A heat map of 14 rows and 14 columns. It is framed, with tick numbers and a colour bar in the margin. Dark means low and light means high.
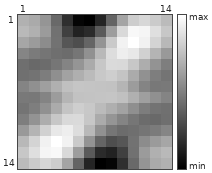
Calmest part: centre. Average level on the scale: 60%. Slope: none. Lone odd cells: none. Symmetry: a half turn.
